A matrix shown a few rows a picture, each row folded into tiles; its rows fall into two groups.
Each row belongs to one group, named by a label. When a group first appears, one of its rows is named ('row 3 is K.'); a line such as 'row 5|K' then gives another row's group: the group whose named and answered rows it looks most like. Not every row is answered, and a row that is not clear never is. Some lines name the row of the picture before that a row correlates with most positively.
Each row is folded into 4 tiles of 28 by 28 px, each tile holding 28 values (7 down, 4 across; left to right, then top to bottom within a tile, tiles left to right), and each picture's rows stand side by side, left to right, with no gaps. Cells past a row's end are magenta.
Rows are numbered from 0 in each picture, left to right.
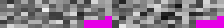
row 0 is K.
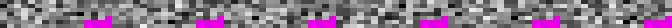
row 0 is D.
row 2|D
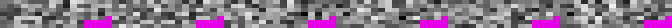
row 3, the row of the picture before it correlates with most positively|4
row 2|D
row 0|K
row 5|D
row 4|D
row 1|K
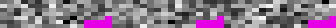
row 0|D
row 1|D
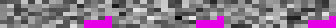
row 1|D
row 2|D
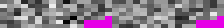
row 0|D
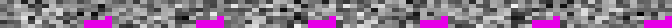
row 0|D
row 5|D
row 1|D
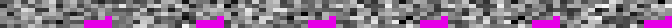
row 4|D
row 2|D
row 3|D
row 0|D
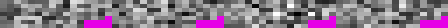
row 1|D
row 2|D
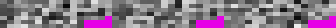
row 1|K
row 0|K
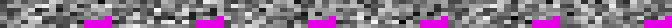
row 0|K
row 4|K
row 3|D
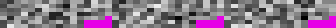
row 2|K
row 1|K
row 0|K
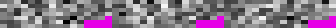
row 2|K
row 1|D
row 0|D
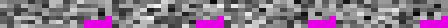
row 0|K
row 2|K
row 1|K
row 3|D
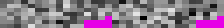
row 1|D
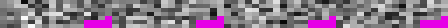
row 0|D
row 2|D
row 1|K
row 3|K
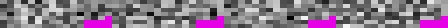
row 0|D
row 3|K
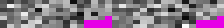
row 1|K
